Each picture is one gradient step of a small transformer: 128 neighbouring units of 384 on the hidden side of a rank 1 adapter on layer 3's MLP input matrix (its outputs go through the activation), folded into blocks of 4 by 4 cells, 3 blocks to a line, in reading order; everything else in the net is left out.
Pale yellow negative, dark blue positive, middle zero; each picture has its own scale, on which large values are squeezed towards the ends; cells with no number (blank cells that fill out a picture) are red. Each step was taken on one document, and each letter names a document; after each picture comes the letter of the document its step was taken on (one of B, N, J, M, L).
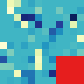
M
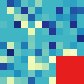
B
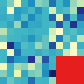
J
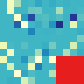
M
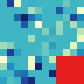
M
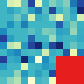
J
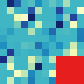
B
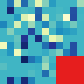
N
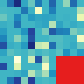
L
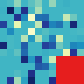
N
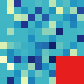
B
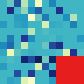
N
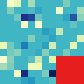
M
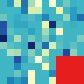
L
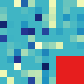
L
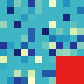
N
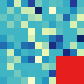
J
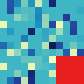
N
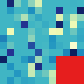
B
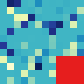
B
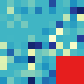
J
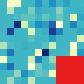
M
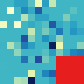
N
